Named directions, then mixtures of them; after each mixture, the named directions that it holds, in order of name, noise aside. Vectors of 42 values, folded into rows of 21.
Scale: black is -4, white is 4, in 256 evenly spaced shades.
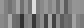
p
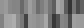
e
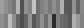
e, p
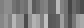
e, p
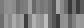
e, p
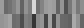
p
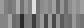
p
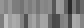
e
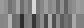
p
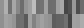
e, p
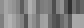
e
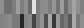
p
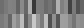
e, p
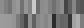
e, p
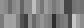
e, p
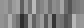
e, p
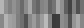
e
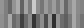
p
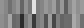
p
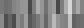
e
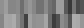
e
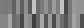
p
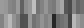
e, p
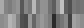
e, p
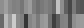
e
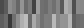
e, p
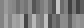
e, p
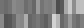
e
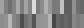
e, p
